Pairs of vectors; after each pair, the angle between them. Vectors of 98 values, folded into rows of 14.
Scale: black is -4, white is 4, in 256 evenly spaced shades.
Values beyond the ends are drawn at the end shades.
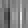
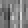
nearly parallel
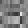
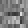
nearly parallel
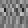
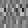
nearly parallel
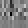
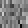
partly aligned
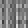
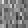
partly opposed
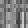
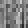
nearly opposite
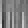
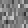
orthogonal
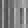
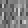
partly aligned
